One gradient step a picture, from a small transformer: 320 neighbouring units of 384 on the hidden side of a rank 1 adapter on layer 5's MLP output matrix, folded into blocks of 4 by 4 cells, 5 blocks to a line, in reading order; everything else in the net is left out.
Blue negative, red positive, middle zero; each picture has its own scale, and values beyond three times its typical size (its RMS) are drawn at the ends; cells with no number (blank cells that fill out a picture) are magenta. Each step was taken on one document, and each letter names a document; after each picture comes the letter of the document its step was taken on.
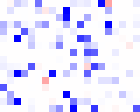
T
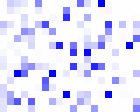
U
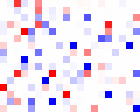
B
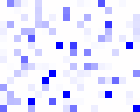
B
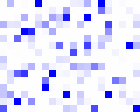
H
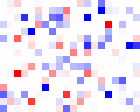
H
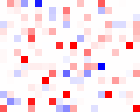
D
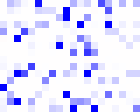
T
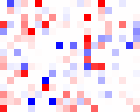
U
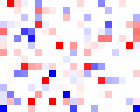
B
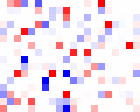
D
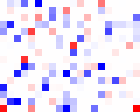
D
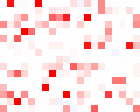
H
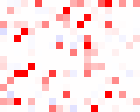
T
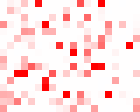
U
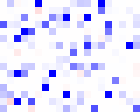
H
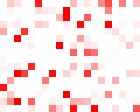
T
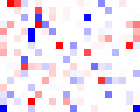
B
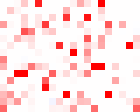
U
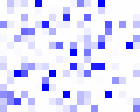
U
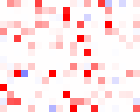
T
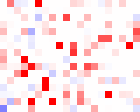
B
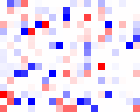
U
